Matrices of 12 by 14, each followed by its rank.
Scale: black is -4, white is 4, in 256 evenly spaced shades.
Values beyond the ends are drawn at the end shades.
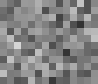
full rank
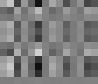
one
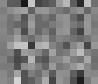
two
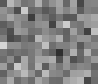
full rank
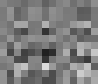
two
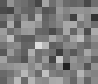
full rank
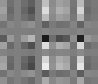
one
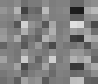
two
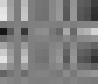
one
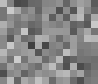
full rank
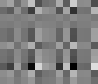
one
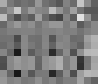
two
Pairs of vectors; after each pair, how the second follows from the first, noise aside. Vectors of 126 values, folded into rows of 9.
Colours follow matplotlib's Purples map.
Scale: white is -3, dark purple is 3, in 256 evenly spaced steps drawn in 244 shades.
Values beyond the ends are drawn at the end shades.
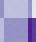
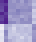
reversed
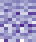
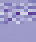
partly zeroed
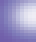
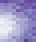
reversed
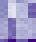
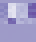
partly zeroed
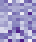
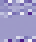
partly zeroed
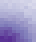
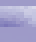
partly zeroed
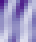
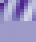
partly zeroed
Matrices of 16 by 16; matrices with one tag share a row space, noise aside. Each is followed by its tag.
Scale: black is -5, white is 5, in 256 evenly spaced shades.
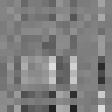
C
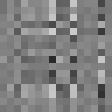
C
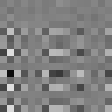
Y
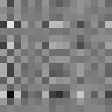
Y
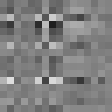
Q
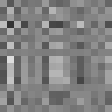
Y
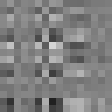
Q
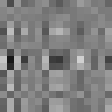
Y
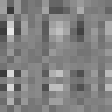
Y
